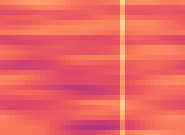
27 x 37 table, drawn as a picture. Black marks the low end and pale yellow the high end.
Values change most from cell to cell in the bottom middle. Column 25 stands out from the rest. Streaks run across, left to right.
